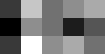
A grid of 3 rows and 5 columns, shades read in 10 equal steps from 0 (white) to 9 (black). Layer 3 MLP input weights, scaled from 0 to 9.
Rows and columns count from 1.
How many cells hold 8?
1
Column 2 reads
2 4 0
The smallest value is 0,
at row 3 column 2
